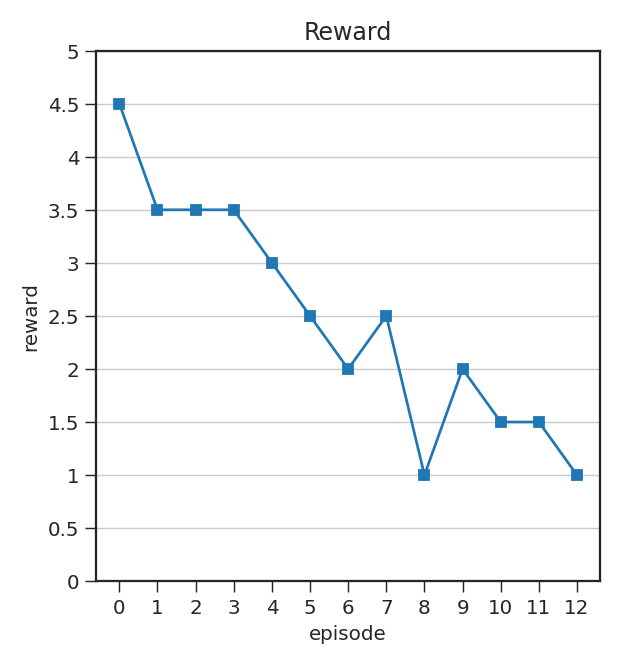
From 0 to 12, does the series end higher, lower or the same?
lower
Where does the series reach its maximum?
0
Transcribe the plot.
Title: Reward
x-axis: episode, ticks 0 1 2 3 4 5 6 7 8 9 10 11 12
y-axis: reward, ticks 0 0.5 1 1.5 2 2.5 3 3.5 4 4.5 5
Values:
4.5 3.5 3.5 3.5 3 2.5 2 2.5 1 2 1.5 1.5 1
